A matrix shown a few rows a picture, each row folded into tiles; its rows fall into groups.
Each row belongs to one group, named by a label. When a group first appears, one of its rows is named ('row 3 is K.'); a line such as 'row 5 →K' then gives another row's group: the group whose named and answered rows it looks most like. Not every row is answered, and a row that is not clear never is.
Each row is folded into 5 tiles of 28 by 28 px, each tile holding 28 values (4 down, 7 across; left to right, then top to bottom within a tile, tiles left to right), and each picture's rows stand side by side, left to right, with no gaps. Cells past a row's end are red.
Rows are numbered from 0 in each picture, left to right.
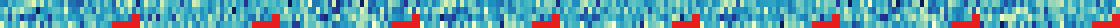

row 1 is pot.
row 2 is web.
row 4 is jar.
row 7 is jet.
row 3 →jar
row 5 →jar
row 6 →web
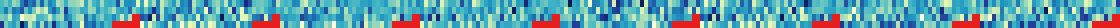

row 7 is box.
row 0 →jet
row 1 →pot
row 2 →jar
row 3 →pot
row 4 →web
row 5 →pot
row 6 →box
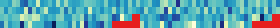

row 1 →jar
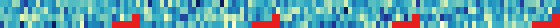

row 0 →jet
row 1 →web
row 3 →jar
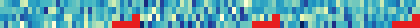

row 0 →jar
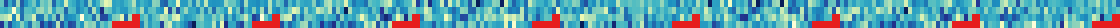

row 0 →box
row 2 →box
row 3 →web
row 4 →jet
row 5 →web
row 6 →box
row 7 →jar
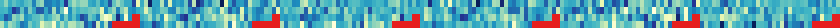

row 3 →web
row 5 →jet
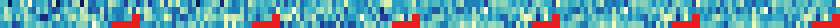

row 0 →web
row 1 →web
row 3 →pot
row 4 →pot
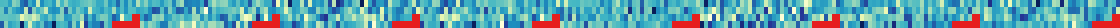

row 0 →jet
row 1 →pot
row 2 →web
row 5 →box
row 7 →web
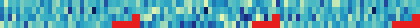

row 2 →pot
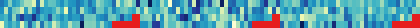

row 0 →jar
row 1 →web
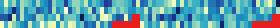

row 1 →jar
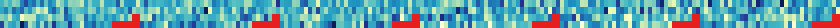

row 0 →jet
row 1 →box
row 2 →jet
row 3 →jar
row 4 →jar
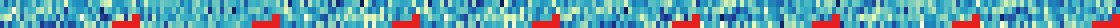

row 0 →box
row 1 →pot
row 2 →web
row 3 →web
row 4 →box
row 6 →jet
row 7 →jar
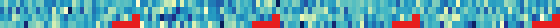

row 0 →pot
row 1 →jar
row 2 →jet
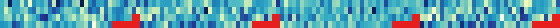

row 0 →web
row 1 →box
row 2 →pot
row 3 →box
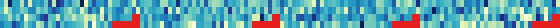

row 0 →web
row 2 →jar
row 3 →pot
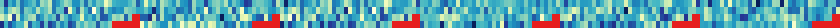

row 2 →box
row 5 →web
